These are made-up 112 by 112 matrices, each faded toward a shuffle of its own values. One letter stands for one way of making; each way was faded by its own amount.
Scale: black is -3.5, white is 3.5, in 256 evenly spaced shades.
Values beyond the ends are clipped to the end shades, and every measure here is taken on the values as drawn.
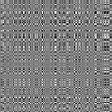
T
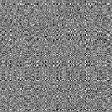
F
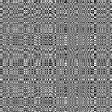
T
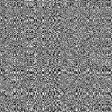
F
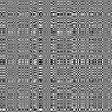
T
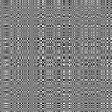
T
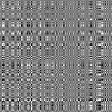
T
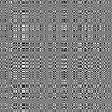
T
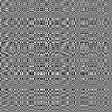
T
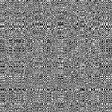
F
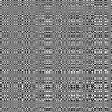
T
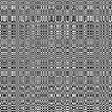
T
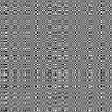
T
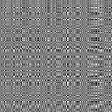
T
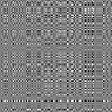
T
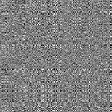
F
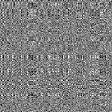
F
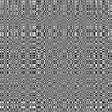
T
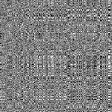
F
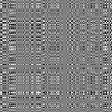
T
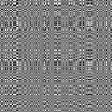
T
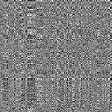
F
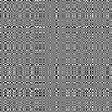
T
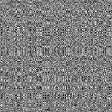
F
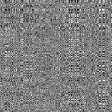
F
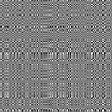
T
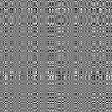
T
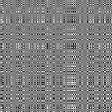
T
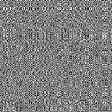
F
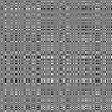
T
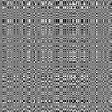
T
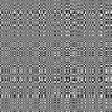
T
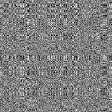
F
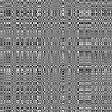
T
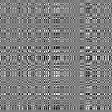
T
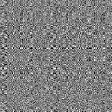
F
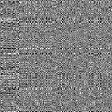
F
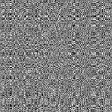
F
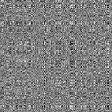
F
